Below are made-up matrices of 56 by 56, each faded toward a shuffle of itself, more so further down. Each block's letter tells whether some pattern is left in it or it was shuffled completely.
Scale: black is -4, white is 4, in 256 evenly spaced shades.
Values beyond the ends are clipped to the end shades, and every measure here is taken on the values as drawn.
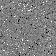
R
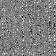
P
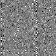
P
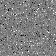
R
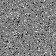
R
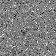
R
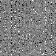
P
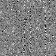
P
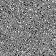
R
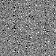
P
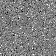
R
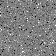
R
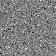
R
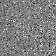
P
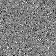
R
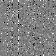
P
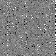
P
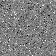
R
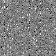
P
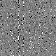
P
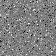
R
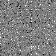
P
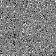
P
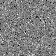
R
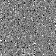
P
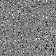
P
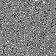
R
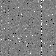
P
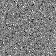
R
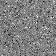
R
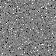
R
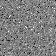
R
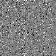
P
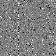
P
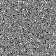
R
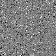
P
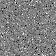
R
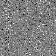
P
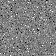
R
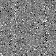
P
